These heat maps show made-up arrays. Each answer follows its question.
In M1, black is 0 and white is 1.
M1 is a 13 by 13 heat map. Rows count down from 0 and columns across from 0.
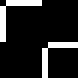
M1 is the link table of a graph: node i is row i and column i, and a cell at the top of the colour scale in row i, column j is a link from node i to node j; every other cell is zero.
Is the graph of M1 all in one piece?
no
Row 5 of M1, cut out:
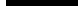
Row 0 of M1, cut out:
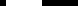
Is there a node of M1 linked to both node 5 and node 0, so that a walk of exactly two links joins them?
no
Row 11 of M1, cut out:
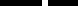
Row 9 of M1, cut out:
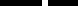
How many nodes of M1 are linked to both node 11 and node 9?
1
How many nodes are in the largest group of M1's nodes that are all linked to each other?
2
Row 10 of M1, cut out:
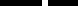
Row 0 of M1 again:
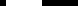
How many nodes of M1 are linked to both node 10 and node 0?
0
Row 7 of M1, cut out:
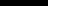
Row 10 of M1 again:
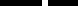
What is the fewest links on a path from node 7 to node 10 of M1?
1
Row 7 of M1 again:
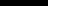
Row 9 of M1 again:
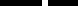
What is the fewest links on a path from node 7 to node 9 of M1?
1
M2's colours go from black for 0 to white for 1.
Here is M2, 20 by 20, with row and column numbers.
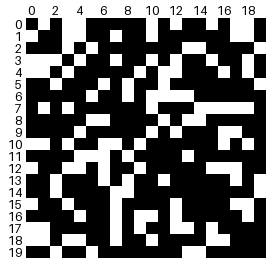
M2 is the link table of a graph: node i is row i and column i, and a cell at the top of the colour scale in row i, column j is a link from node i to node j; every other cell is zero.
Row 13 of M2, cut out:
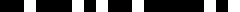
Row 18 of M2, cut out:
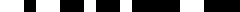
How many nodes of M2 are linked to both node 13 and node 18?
0
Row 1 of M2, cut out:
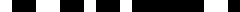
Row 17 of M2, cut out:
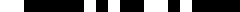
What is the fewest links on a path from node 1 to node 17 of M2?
1
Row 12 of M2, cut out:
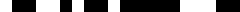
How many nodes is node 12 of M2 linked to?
8
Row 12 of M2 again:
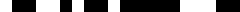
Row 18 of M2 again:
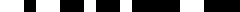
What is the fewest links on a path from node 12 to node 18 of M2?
2
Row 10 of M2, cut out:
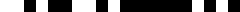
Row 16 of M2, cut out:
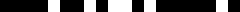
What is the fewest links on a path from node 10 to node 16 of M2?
1
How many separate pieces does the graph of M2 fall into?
1
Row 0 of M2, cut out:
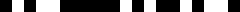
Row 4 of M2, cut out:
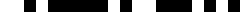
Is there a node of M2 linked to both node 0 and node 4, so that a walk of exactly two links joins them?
yes
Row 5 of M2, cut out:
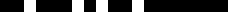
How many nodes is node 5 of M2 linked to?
5
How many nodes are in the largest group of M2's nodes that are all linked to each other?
5
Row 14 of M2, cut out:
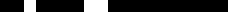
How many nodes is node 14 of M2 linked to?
4
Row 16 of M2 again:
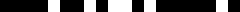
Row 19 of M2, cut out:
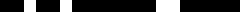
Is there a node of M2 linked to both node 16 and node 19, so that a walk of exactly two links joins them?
no
